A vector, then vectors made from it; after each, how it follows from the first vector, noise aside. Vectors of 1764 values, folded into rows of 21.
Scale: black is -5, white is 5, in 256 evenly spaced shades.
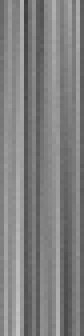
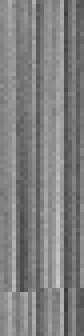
wrapped around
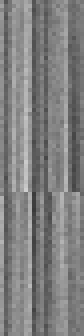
wrapped around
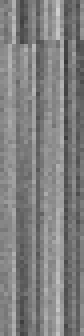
wrapped around
